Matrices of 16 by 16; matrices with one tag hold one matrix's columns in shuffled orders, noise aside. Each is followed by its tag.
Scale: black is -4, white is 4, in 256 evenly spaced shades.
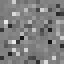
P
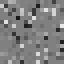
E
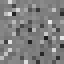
P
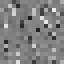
E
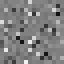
P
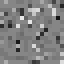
E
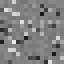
P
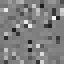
E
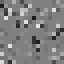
E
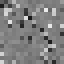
E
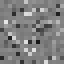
P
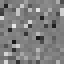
E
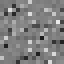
P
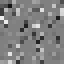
E
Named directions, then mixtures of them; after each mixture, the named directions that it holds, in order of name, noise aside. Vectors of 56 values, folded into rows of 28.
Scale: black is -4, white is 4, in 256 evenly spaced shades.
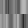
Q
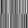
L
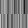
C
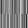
C, L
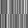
C, L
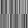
L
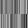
C, L, Q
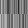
C, L, Q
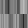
Q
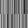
C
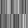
C, L, Q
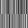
L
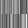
C, L, Q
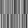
C, L
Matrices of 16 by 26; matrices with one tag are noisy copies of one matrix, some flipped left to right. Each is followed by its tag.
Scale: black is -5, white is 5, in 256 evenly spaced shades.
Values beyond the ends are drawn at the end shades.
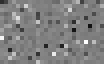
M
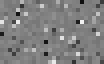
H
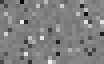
H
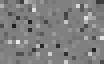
M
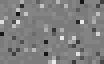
H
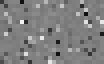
H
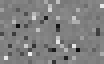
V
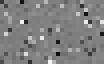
H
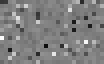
M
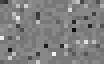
M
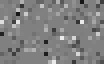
H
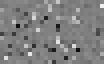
V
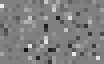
V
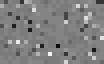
M
